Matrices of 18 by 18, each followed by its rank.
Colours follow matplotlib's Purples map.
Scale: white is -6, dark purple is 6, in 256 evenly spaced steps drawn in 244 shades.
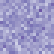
full rank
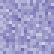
full rank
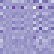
two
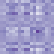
two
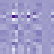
two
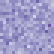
full rank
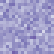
full rank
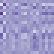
two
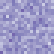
full rank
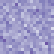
full rank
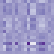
two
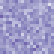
full rank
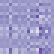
two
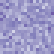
full rank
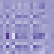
two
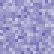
full rank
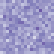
full rank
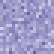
full rank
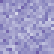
full rank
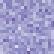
full rank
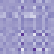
two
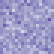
full rank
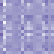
two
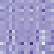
two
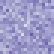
full rank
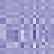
two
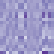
two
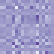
two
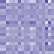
two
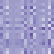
two
